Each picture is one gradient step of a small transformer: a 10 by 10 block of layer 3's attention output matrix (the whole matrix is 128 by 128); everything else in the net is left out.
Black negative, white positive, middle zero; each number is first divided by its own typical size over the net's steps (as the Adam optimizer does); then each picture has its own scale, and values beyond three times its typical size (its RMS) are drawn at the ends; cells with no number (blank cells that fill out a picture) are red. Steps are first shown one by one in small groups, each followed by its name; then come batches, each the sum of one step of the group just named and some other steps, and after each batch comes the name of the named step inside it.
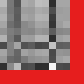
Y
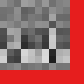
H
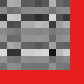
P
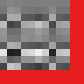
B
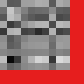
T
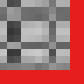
B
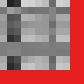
T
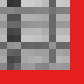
Y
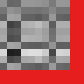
B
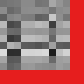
P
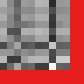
Y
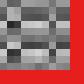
B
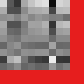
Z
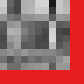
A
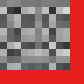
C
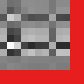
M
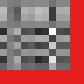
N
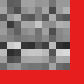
C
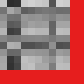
Z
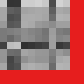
A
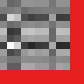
M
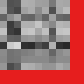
C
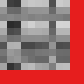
Z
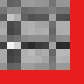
M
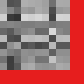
N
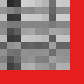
N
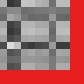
M
